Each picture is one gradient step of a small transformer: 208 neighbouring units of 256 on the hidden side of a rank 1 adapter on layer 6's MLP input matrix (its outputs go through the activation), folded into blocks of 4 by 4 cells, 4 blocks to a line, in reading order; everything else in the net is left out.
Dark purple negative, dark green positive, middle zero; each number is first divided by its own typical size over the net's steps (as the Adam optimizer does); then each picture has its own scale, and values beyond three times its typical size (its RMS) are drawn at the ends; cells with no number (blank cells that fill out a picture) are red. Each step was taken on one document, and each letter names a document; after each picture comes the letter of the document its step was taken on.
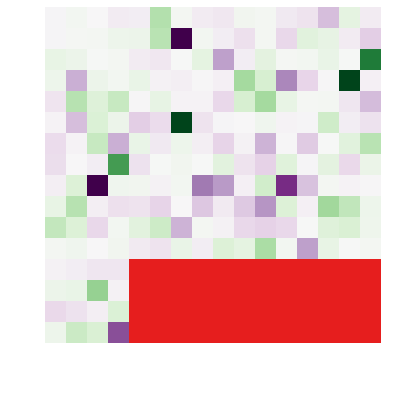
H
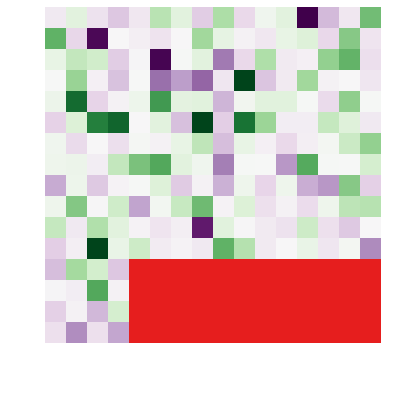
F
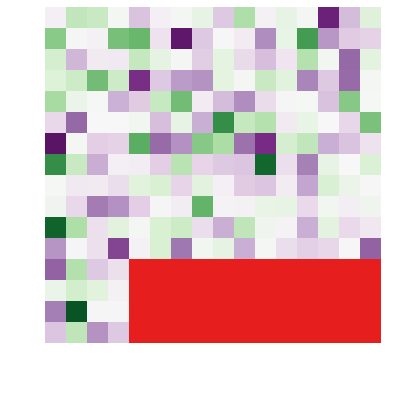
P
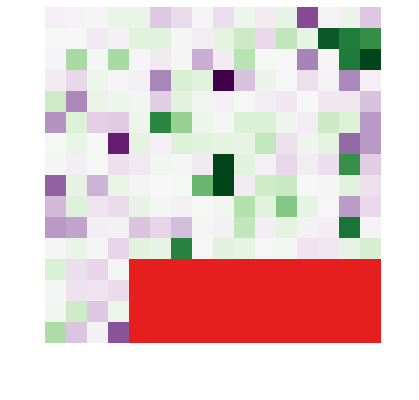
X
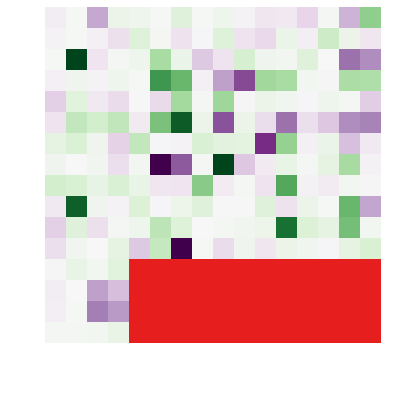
X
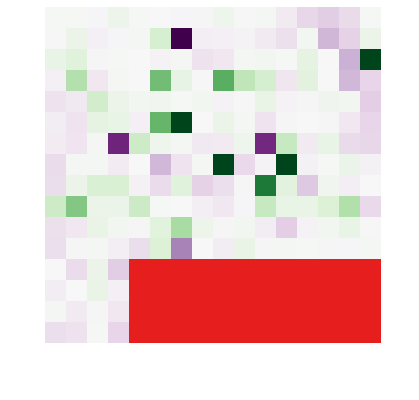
X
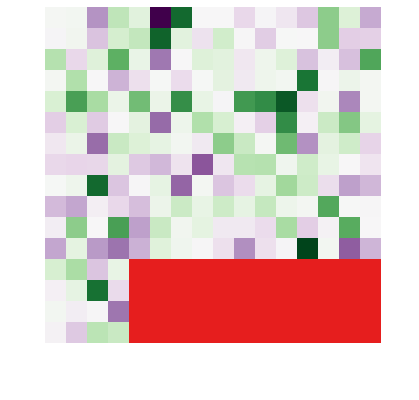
F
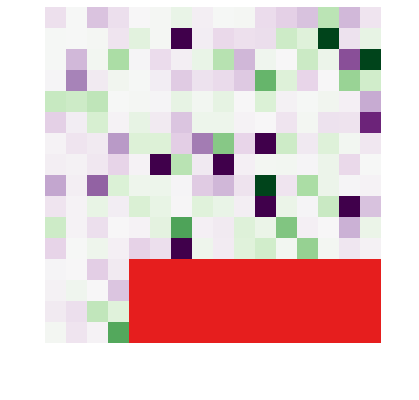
X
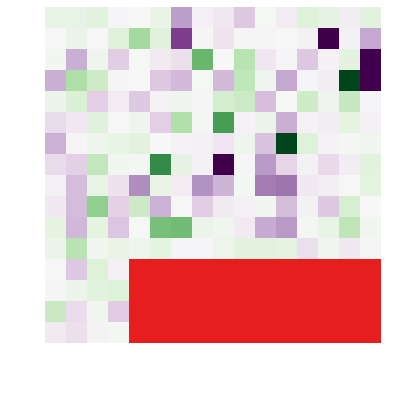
H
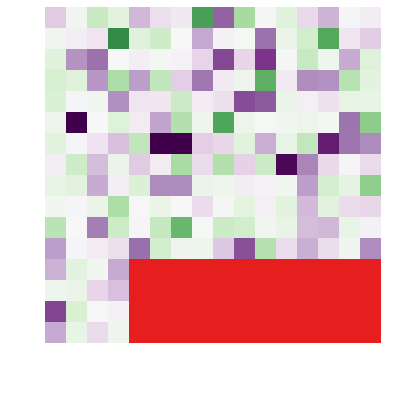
P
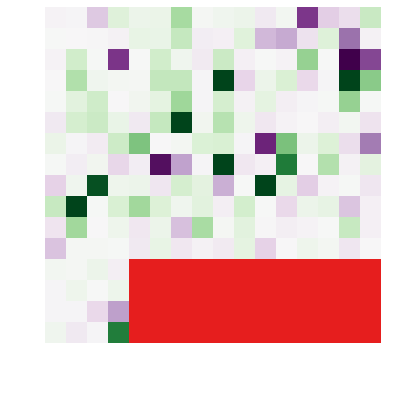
X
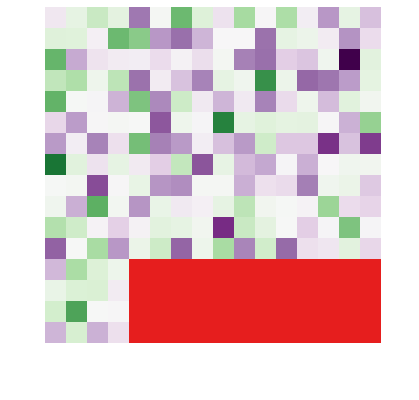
P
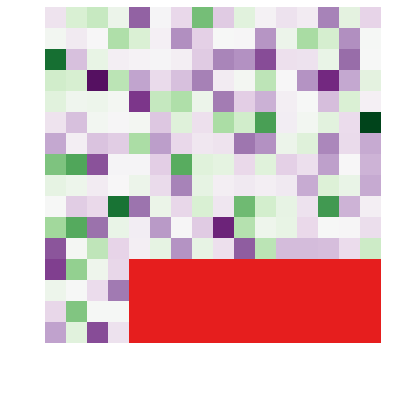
P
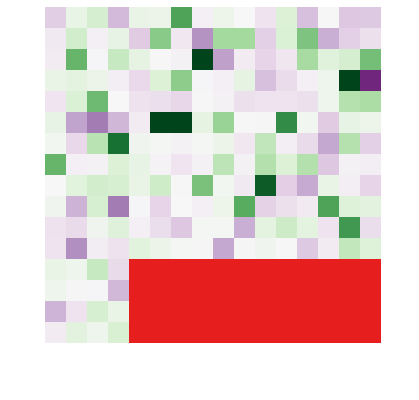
H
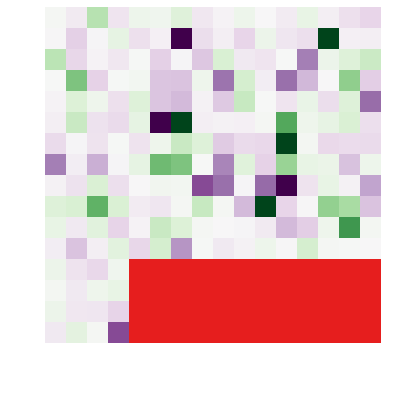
H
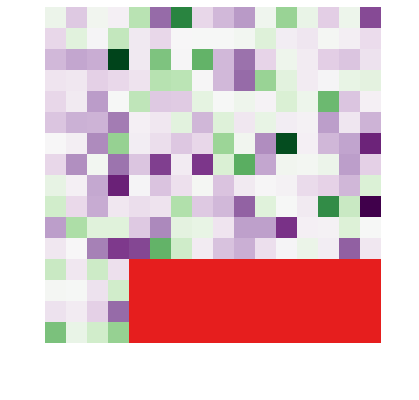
F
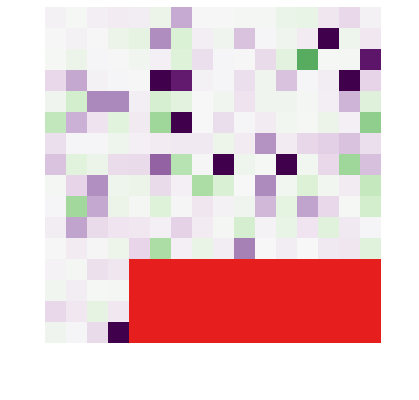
H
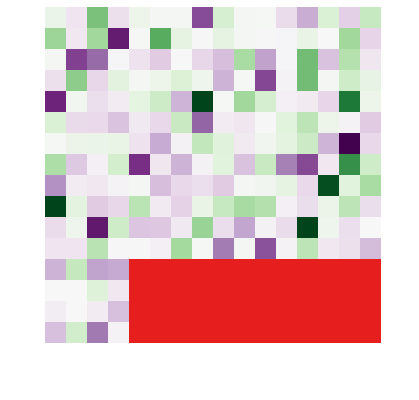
F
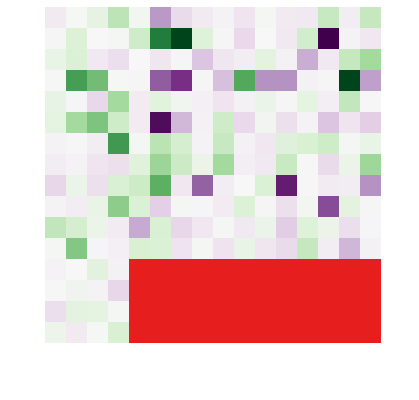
H
